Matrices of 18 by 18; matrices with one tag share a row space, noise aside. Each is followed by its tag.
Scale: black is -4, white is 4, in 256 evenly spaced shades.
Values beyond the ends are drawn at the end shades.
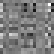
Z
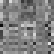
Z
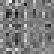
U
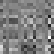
Z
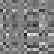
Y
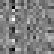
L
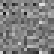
Y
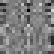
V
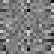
V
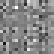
Y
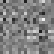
Y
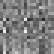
Y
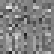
U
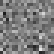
Y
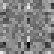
V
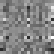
V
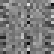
V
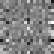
V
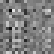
U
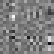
L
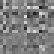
Y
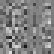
U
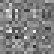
U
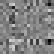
L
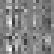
U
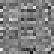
Z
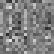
U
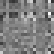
Z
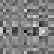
Y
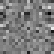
V
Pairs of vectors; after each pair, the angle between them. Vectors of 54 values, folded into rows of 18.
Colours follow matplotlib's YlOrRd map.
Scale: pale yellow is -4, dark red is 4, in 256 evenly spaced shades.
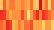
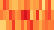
orthogonal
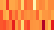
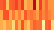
nearly opposite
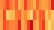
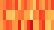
nearly parallel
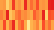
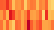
nearly opposite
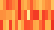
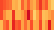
partly opposed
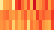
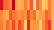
nearly opposite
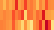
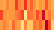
nearly parallel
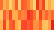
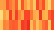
partly aligned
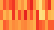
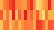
nearly parallel
